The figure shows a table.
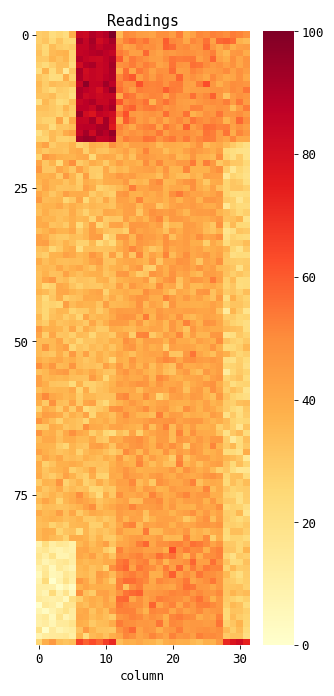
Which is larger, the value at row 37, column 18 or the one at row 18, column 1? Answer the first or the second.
the second
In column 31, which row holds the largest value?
99
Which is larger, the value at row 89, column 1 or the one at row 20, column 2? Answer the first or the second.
the second
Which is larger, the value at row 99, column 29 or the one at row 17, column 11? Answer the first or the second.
the second
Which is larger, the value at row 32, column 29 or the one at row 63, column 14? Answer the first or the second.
the second
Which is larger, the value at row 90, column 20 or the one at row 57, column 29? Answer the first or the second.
the first
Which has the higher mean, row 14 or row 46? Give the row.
14
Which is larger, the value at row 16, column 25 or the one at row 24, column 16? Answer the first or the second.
the first
